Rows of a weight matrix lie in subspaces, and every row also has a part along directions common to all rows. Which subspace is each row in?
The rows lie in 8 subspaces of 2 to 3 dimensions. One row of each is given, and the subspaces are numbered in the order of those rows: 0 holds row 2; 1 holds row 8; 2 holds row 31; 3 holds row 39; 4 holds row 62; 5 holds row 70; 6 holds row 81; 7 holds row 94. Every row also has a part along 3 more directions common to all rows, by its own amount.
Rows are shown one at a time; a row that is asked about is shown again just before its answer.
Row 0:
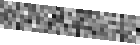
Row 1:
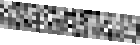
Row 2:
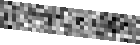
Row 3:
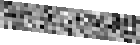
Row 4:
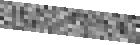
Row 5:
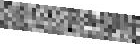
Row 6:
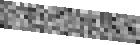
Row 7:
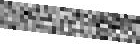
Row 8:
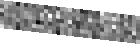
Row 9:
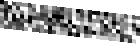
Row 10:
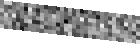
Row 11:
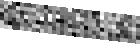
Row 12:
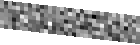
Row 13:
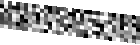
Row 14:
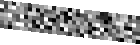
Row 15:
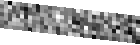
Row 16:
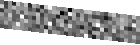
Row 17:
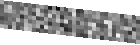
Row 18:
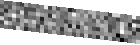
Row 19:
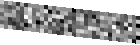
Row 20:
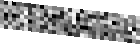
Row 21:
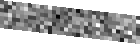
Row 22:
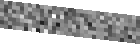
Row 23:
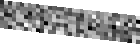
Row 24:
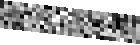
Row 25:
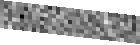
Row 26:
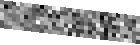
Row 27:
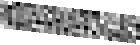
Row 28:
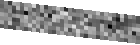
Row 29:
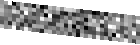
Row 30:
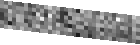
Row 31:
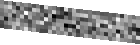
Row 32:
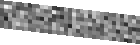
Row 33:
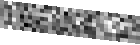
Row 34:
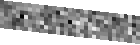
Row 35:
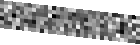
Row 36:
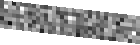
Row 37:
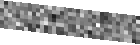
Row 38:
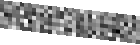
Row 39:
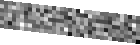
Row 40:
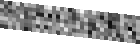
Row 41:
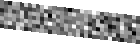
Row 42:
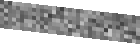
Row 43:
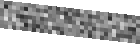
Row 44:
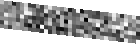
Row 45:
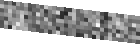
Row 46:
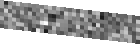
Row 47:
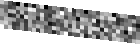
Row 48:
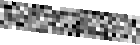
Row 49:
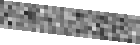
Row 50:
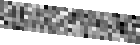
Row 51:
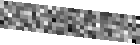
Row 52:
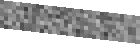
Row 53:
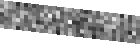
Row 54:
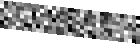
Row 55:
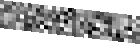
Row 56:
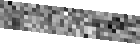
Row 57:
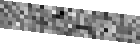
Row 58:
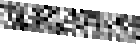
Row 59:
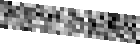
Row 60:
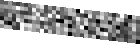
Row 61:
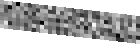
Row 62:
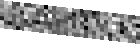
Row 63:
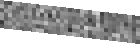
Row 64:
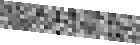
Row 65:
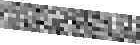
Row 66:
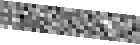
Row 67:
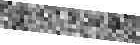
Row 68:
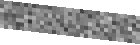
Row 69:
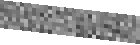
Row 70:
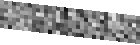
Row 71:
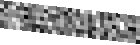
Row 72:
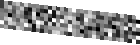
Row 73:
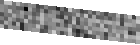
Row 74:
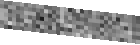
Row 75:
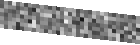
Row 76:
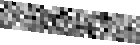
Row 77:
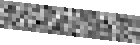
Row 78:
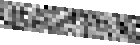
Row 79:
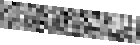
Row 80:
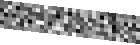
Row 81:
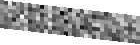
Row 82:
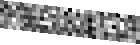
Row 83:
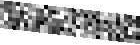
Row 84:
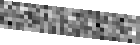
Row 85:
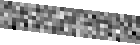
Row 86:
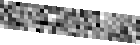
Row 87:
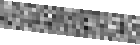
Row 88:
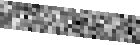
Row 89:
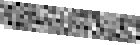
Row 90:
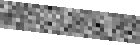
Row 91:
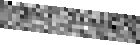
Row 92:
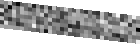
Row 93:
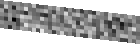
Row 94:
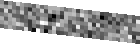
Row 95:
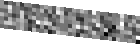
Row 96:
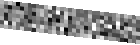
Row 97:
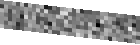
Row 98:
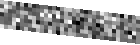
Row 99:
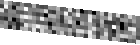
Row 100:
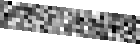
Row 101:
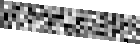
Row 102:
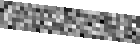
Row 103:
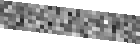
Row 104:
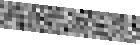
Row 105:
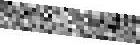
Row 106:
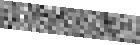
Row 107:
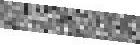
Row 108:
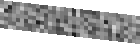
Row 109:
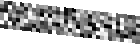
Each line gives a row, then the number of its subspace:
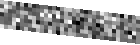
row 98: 1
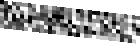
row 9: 1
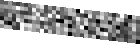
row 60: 3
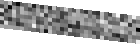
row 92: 4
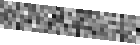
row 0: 1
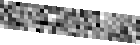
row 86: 7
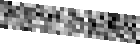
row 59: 5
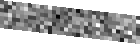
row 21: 1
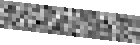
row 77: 5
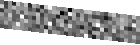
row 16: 6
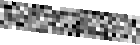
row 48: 4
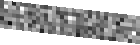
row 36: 2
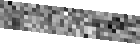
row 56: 0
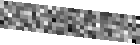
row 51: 7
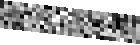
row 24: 2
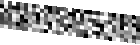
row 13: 6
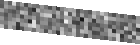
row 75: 1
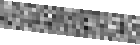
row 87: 4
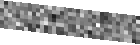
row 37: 7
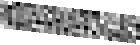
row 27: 2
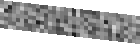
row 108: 5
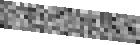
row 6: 6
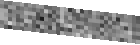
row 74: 3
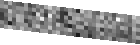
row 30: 3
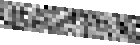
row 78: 4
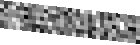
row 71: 0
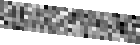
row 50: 4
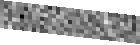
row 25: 0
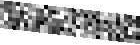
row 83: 3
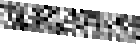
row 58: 3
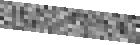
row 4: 4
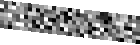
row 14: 3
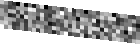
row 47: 6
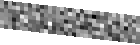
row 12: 6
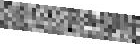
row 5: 7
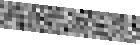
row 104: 3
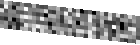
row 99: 0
